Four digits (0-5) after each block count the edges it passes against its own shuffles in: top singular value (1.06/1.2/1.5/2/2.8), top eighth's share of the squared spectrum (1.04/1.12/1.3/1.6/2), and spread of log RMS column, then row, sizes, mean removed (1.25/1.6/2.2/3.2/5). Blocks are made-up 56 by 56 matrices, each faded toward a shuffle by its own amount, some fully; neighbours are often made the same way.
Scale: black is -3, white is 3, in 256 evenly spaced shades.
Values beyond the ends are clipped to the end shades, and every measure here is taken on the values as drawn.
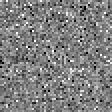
2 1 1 0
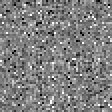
3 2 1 1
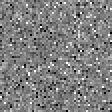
2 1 0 0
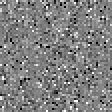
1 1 1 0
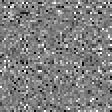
3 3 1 2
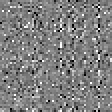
4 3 2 1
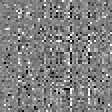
4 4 3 2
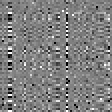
5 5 3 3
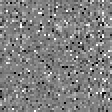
3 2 1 0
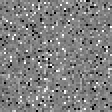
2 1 0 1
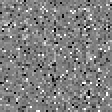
3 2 1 0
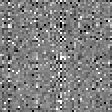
4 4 2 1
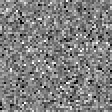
0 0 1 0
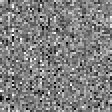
1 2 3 0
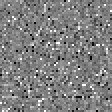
1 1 0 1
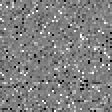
1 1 0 0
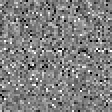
3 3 0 2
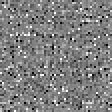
3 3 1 1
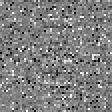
3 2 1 1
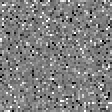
0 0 0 0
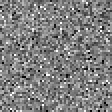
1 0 0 0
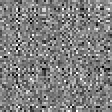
4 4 2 3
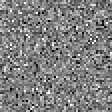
2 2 0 1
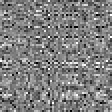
4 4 2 3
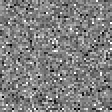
1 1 0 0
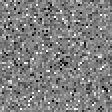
0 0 0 0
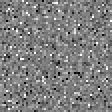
2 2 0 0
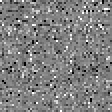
3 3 1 2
